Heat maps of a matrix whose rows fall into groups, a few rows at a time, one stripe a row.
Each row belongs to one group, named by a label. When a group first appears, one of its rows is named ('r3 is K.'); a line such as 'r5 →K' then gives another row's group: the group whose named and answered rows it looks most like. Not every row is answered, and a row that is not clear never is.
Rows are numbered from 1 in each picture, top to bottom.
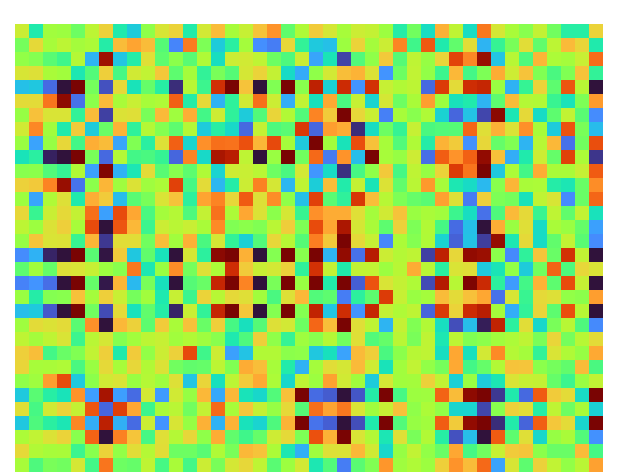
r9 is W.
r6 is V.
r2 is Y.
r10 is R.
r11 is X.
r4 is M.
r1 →W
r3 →X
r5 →R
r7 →M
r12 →V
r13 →W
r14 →M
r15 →M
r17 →R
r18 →W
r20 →X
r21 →R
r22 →M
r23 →V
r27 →X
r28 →M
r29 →X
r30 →M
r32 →X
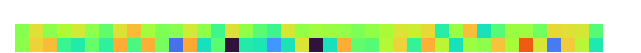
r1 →Y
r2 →Y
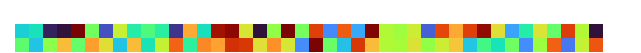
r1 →R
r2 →W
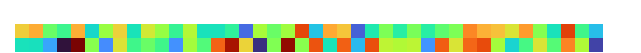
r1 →Y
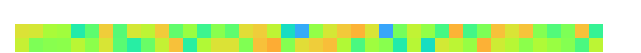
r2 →W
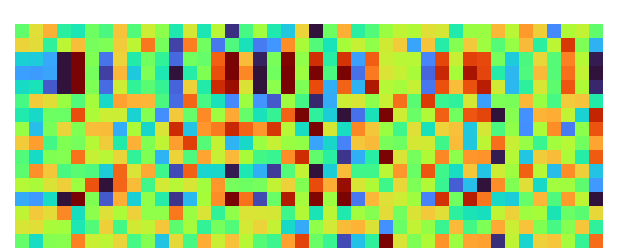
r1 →Y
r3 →R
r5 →R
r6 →Y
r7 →X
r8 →W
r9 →V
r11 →Y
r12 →M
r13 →R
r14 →V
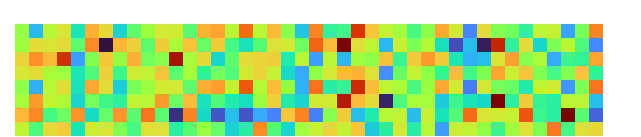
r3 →V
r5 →W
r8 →V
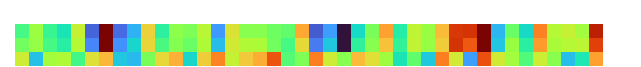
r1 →X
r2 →X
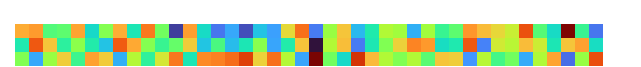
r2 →Y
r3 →W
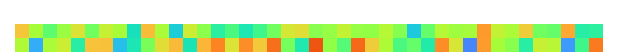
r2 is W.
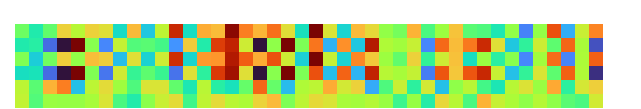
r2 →R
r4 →R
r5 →V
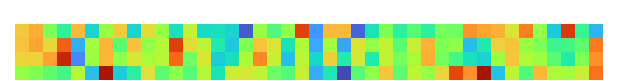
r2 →V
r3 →V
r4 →X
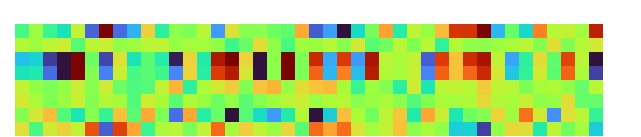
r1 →X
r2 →V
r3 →R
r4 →R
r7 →Y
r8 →M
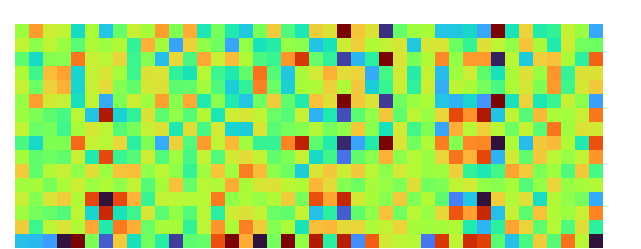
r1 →M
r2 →Y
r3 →X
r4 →V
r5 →V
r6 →M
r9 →X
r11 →M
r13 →M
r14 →X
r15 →M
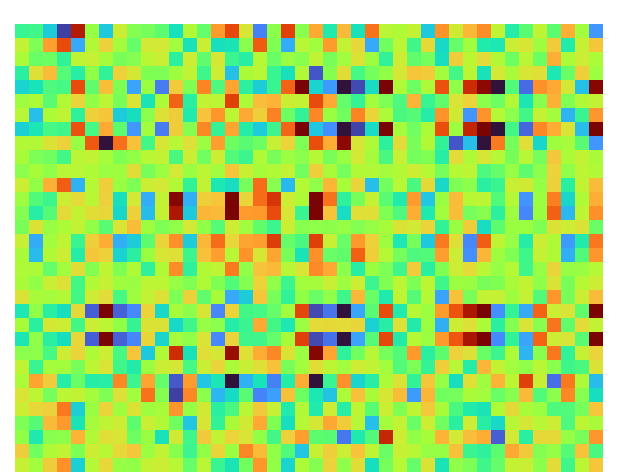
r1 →R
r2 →V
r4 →Y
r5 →X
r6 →W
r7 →W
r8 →X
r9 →M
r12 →V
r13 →W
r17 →W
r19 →V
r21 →X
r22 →V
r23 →X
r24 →W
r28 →V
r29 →V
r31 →M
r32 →V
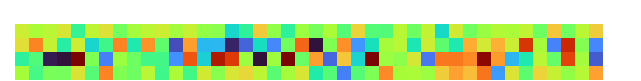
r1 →V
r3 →R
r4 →X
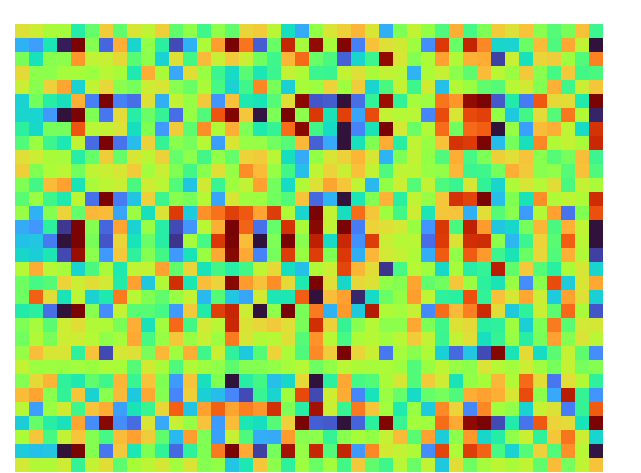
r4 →Y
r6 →X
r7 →R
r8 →X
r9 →X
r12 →V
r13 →X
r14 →W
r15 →R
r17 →R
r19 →W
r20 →Y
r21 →R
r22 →W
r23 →W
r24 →M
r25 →Y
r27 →Y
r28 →W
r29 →X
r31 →R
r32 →V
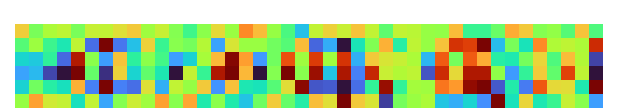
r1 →M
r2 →X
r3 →R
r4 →R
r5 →X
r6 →M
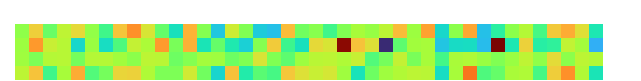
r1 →Y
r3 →V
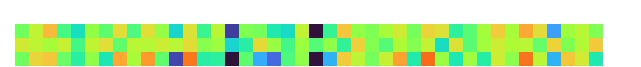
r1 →Y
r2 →V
